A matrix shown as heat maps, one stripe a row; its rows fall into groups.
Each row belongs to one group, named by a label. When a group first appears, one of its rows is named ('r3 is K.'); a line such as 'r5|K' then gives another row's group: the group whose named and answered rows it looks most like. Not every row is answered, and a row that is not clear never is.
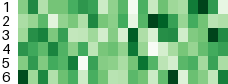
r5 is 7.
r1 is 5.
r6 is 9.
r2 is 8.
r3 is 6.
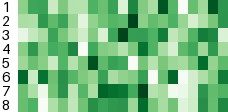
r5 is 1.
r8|1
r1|6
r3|5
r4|7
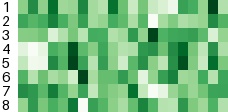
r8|7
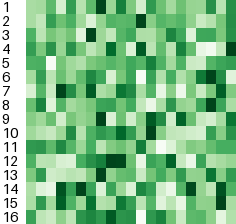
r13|1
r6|5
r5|1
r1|1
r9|1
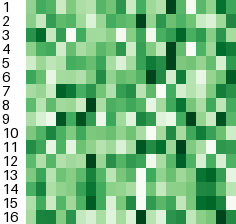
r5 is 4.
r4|6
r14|5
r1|6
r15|5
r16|6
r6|1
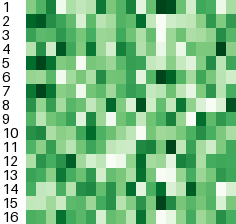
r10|5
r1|8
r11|4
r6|8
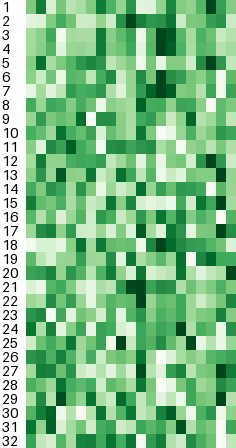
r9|7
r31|9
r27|6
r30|8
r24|9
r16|9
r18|8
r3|8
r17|6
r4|8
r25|4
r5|5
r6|9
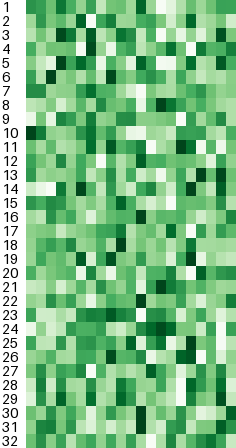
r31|6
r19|7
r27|7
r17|6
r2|7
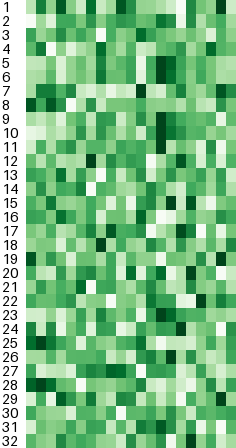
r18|1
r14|7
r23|8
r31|4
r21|7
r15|4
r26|4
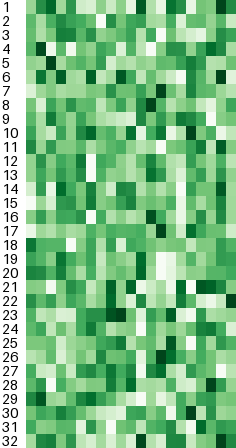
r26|8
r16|7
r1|6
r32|6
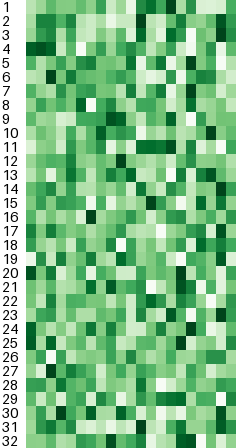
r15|7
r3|6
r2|6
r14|6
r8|7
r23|6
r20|9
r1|4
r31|6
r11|4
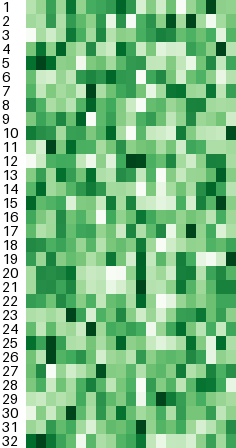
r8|5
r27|1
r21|6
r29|8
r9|7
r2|4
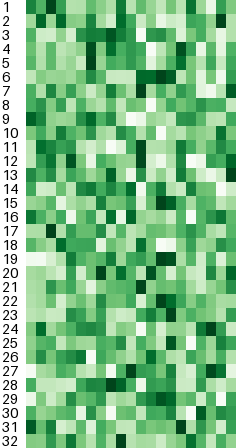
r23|4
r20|1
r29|4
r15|8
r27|5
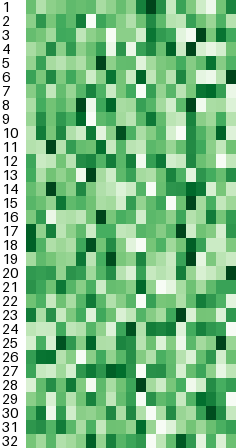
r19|7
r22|5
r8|7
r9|7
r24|5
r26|8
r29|5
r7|5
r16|1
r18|5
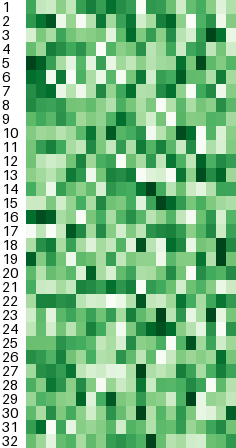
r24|4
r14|1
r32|1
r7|8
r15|8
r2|8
